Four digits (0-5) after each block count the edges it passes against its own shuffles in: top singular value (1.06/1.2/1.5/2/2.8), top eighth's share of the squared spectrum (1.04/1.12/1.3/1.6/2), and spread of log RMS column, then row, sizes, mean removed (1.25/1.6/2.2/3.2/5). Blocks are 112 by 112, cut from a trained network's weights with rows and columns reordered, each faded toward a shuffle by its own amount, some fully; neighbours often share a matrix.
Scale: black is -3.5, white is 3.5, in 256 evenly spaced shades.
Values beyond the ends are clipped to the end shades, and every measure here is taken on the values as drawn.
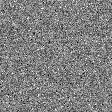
1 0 0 0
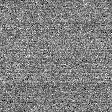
3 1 0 1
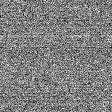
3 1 0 0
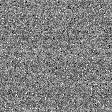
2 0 0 0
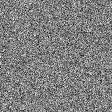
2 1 0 0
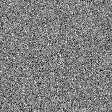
2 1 0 0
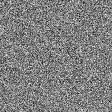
1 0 0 0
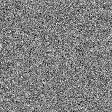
2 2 0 0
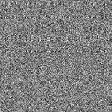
4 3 0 2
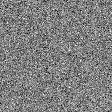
0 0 0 0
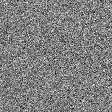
2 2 0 0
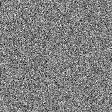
0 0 0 0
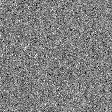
1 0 0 0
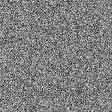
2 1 0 0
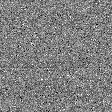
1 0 0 0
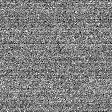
3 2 0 1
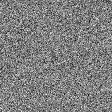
2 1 0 0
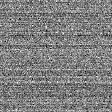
4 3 1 1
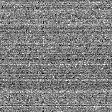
4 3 2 2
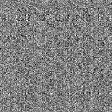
4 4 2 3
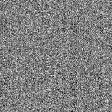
3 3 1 1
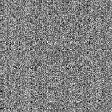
4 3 2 2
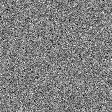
0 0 0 0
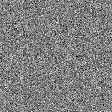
2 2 0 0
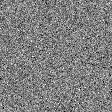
0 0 0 0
